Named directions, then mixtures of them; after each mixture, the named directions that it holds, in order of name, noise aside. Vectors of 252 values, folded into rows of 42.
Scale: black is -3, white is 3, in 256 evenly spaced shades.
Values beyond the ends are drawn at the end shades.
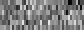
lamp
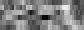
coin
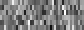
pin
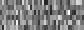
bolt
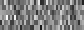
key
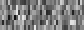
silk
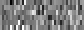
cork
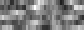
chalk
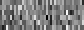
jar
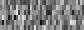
silk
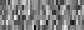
silk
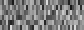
cork, key, lamp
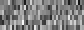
lamp, silk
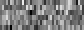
coin, cork, lamp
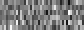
bolt, jar, lamp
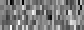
cork, lamp, silk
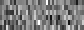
bolt, jar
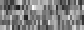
chalk, lamp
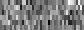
lamp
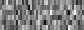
bolt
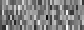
jar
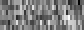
coin, lamp, pin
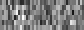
silk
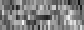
coin, lamp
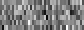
bolt, jar, pin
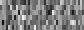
silk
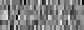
cork, key, silk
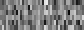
bolt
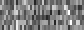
bolt, coin, cork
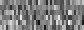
bolt, jar
